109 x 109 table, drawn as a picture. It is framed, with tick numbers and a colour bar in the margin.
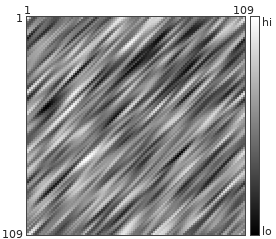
The grain runs diagonally up to the right. The halves do not mirror each other. Overall the values sit about 50% of the way up the scale. The histogram is bell-shaped.
